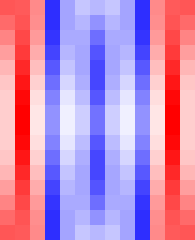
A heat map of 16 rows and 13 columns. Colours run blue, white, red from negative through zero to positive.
Its left and right halves mirror each other, and so do its top and bottom. The grain runs up and down. On average the colour sits 50% of the way up the scale. There is no overall slope.
